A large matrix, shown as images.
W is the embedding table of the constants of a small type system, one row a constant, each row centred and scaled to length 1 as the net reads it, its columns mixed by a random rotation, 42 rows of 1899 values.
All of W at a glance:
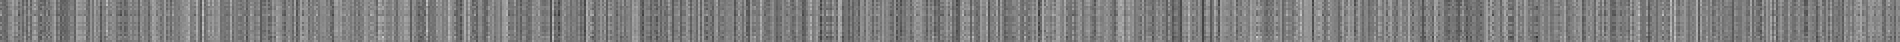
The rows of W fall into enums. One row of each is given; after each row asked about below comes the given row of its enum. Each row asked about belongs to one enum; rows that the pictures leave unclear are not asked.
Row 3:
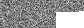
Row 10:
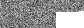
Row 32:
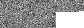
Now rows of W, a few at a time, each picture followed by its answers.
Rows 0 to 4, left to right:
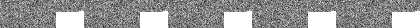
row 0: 10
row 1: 10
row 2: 10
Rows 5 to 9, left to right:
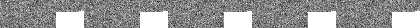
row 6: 3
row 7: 32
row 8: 32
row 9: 10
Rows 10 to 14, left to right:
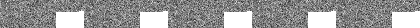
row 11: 3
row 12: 3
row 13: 10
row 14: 3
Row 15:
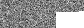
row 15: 3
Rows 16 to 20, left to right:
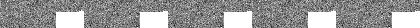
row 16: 10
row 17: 32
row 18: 32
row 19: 10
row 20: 32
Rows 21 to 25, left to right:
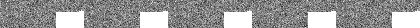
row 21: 10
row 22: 3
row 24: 32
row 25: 10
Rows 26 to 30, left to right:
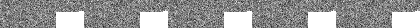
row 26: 3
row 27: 10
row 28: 3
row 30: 10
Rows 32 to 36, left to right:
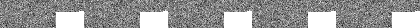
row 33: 10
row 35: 3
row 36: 32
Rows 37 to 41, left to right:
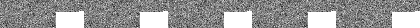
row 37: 32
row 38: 32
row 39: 10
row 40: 32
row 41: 3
